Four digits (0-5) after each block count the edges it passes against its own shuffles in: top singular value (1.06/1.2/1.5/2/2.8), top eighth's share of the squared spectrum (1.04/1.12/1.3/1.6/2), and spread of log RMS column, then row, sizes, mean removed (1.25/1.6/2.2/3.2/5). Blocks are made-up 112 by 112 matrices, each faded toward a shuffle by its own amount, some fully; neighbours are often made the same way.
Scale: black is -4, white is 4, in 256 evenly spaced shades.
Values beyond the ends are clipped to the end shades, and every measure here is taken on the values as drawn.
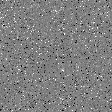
2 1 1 0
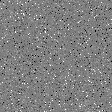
1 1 0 0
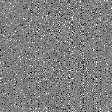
4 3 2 1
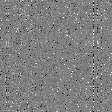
4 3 2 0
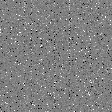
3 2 1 0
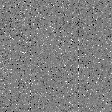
3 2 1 0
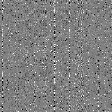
4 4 3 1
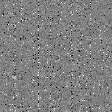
4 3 2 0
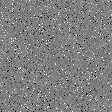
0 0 0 0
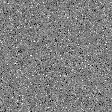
1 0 0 0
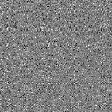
4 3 2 2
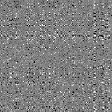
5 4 3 3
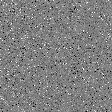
2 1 0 0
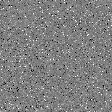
3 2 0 0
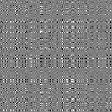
5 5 4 4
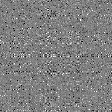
4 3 2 2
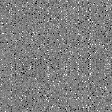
4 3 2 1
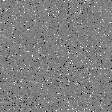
2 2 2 1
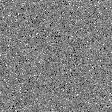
2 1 0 0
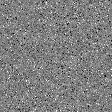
0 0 0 0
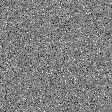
2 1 0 0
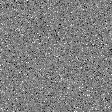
0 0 0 0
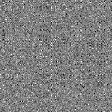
4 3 2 2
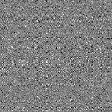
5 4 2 3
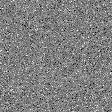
2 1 0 0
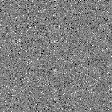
4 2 1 1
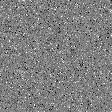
2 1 0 0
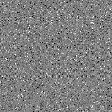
4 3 1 1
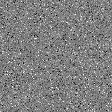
3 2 0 0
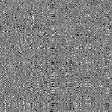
5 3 2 2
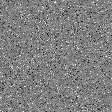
0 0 0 0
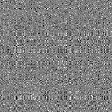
5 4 3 3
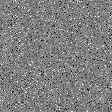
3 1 0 0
